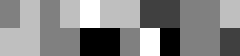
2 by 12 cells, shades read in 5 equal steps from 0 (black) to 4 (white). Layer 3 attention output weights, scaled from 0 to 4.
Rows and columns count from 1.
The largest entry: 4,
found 2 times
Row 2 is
3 3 2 2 0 0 2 4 0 2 2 1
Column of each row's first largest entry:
5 8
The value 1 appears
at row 1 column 8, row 1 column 9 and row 2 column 12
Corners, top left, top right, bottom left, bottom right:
2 3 3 1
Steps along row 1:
up down up up down same down same up same up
